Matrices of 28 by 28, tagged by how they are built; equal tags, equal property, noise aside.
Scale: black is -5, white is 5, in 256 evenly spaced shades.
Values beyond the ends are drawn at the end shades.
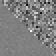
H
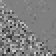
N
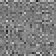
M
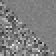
N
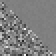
N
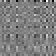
M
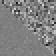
H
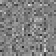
M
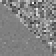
H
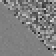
H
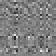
M
